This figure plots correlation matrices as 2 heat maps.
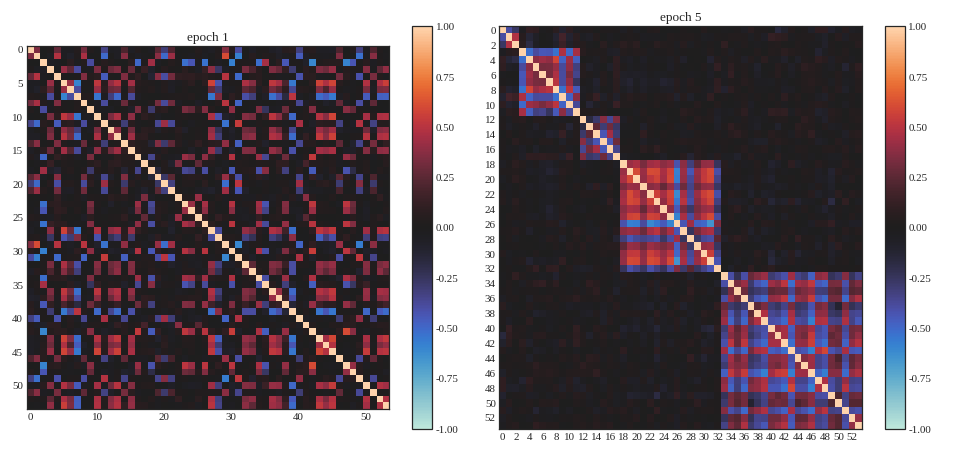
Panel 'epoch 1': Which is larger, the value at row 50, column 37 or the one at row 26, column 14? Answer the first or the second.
the first
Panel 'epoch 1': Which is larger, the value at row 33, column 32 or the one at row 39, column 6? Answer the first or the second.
the first
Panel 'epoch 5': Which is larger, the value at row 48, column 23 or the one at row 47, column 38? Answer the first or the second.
the second
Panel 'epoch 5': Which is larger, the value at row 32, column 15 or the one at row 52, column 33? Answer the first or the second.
the first
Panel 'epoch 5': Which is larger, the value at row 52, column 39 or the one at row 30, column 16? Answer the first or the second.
the second
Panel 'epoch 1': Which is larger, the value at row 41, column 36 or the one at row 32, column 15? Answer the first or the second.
the second
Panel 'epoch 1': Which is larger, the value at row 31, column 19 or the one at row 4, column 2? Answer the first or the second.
the second
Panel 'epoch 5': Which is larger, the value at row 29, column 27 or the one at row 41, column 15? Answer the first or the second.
the first
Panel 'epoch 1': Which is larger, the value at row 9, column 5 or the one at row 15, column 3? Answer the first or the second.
the second
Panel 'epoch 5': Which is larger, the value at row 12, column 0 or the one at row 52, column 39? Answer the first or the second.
the first
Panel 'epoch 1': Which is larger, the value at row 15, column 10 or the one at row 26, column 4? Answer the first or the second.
the first
